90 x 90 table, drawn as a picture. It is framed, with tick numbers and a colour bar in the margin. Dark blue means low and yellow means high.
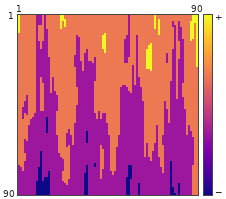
Upright stripes repeat 4 times across the table. The centre is the smoothest part. On average the colour sits 50% of the way up the scale. Values rise toward the top. The grain runs up and down. The ninth with the highest average is the top right.
